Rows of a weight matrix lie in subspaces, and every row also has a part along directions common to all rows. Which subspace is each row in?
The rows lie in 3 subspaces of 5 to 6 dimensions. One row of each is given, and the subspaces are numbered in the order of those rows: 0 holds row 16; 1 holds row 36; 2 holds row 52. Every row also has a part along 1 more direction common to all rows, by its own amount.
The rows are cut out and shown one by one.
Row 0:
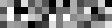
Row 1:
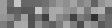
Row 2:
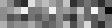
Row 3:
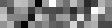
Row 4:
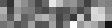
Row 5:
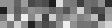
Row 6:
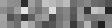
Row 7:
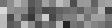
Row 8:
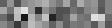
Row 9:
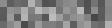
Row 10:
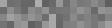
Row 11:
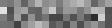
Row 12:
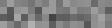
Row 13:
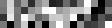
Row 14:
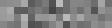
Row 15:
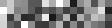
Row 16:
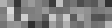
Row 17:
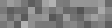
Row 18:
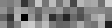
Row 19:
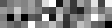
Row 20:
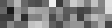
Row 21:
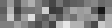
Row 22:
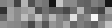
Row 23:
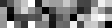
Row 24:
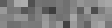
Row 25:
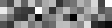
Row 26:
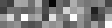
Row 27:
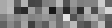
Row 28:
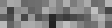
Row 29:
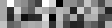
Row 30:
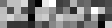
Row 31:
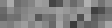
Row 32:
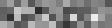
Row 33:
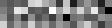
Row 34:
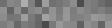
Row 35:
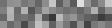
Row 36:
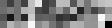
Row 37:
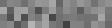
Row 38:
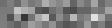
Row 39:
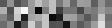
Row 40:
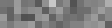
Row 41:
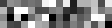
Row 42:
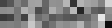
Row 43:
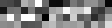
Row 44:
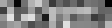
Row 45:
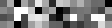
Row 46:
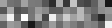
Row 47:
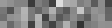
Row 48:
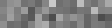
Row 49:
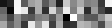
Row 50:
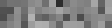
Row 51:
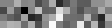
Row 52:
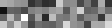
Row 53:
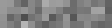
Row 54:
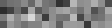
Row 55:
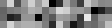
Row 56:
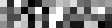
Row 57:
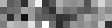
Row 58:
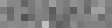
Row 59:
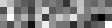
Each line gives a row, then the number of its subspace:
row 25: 2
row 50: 0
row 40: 2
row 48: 1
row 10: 1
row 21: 2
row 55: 1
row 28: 2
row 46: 1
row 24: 0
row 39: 2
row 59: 1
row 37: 2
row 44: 0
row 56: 2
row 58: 1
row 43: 0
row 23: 1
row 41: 2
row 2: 0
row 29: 1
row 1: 2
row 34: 1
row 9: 0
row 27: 0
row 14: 0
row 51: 2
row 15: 0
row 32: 2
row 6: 0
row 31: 1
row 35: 1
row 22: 2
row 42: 1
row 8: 2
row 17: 0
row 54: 0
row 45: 2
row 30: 1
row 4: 1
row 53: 0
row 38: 2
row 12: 2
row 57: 1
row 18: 1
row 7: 0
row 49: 0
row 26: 0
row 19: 2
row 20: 0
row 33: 0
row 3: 1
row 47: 2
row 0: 0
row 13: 1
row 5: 2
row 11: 2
